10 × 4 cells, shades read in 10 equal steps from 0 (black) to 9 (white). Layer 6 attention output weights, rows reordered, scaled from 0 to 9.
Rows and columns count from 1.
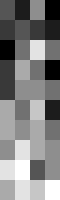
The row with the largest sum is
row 10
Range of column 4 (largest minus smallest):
9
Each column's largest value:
8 9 8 9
